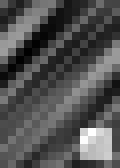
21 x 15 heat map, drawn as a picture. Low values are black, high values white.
Ninth with the highest average: bottom right. Mirror symmetry: none. Grain: diagonal, up to the right. Average level on the scale: 30%. Odd patch: higher, in the bottom right.
